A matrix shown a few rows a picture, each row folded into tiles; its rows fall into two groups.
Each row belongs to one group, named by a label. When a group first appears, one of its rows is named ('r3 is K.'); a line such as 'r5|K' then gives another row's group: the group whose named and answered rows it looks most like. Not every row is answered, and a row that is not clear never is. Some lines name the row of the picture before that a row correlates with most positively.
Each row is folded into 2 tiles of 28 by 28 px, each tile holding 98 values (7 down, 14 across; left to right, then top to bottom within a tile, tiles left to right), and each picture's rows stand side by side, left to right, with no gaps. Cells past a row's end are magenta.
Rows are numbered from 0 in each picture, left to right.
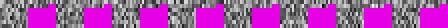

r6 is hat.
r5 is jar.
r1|jar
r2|hat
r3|hat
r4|jar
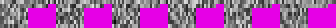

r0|hat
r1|jar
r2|jar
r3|jar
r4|jar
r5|jar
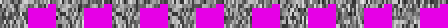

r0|jar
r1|hat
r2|hat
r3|hat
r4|jar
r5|hat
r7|hat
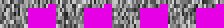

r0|jar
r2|hat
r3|jar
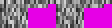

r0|hat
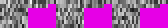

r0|hat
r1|hat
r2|hat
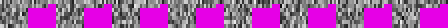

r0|jar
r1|jar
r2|jar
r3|jar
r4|hat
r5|jar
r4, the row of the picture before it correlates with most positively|0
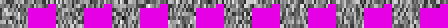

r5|jar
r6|hat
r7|hat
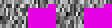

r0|jar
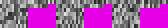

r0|jar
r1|hat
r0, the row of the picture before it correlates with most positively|0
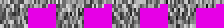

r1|jar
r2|jar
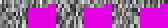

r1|jar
